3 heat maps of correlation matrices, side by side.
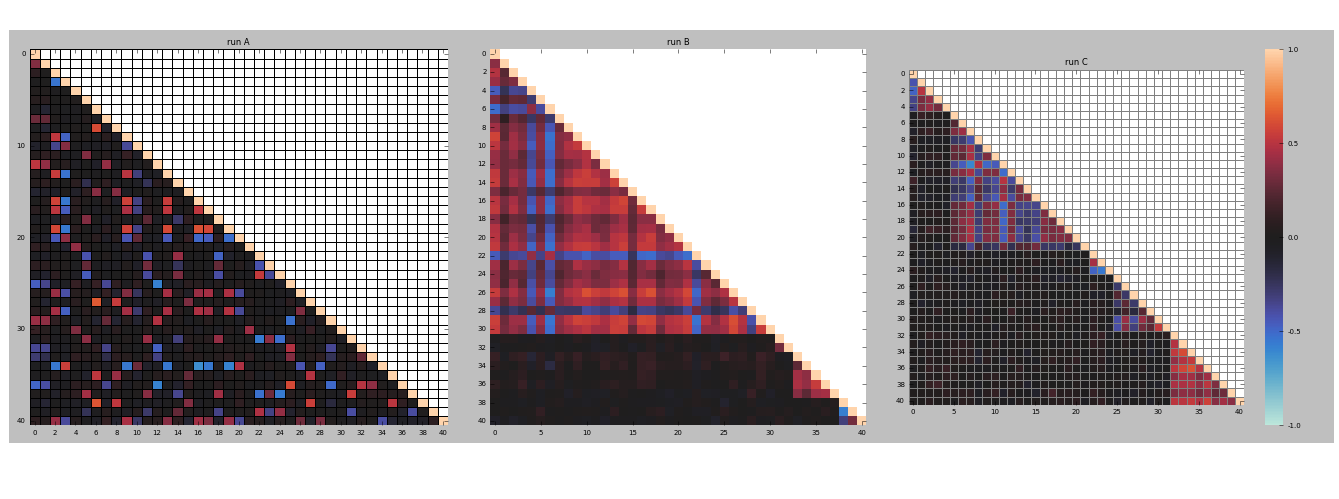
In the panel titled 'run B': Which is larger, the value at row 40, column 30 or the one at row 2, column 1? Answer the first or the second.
the second
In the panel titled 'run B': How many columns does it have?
41
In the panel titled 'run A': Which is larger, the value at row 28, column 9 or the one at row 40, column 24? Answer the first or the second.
the first
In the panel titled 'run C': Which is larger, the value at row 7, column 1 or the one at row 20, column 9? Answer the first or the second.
the second
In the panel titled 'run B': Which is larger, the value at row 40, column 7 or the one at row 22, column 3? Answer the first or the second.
the first
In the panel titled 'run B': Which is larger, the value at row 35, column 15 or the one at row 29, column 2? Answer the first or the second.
the second
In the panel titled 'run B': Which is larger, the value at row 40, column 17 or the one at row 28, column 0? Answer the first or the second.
the first
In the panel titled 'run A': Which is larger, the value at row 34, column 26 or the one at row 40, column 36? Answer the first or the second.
the second
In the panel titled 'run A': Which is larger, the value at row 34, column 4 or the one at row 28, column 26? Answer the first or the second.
the second
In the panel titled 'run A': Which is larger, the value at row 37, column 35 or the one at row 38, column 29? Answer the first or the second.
the first
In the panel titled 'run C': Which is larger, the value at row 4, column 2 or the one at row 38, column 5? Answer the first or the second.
the first
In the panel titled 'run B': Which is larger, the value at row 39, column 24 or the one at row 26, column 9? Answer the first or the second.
the second
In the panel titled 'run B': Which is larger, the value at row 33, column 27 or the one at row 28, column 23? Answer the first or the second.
the first
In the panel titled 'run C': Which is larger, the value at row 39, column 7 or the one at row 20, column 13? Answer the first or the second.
the first
